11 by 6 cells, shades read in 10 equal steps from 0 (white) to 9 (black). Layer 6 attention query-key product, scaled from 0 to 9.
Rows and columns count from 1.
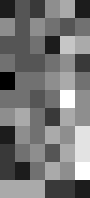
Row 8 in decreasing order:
8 5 4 4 3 1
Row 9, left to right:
7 5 4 6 3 1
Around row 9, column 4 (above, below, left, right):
3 3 4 3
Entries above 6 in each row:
3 0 1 1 1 0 1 1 1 2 3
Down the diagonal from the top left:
8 6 5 5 3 4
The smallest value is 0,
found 2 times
